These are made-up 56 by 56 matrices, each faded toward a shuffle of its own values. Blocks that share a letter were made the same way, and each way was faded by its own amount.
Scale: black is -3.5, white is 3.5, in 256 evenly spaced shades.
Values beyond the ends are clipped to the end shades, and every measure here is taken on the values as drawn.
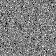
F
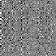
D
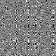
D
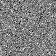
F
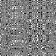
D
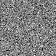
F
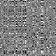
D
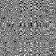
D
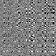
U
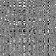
U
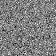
F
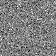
F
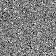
F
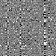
D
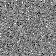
F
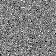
F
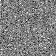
F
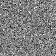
F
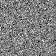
F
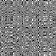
U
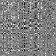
D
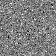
F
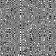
D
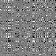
U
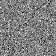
F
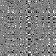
U
